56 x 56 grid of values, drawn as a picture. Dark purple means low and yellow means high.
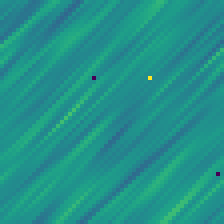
Overall the values sit about 50% of the way up the scale. Three lone cells stand out: one far higher and two far lower than their neighbours. A few values lie far out on both sides of the bulk. Streaks slant up to the right. Neither half mirrors the other.
